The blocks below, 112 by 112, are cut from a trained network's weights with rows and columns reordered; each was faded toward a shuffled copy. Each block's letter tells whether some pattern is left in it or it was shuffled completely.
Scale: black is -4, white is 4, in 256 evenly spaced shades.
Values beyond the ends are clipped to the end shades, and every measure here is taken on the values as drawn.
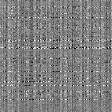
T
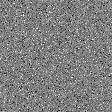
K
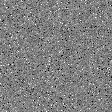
K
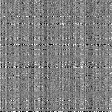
T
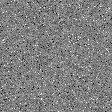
K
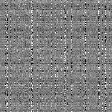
T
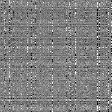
T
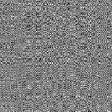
T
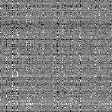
T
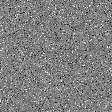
K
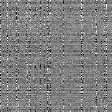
T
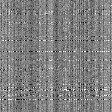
T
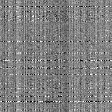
T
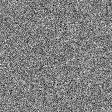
K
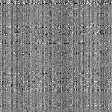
T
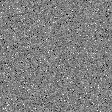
K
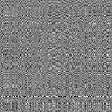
T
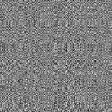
T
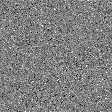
K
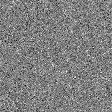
K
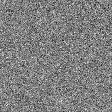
K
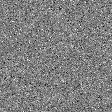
K
